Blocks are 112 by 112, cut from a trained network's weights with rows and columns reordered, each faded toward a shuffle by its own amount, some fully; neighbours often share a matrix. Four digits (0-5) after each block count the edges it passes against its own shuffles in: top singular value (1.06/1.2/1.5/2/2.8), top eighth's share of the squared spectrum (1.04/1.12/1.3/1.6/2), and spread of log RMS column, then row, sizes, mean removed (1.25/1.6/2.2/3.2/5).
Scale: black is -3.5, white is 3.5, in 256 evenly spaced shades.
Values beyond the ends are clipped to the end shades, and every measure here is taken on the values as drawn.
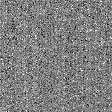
2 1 0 0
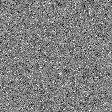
0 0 0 0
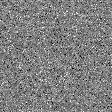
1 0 0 0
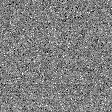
1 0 0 0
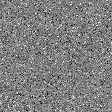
0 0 0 0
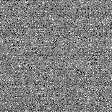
2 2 1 0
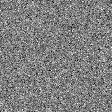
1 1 0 0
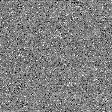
1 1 1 0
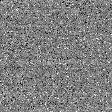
1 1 1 0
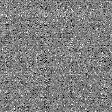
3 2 2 0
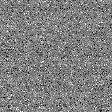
2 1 2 0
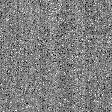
2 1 0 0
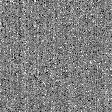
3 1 0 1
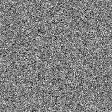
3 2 1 0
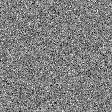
0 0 0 0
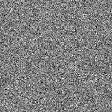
3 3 1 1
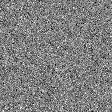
0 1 0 0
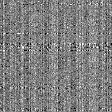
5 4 2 3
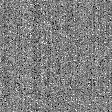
3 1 0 1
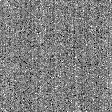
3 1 0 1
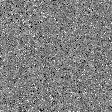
0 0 0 0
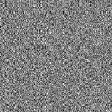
4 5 3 1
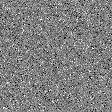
0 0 0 0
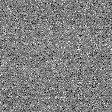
2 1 1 0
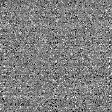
3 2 2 0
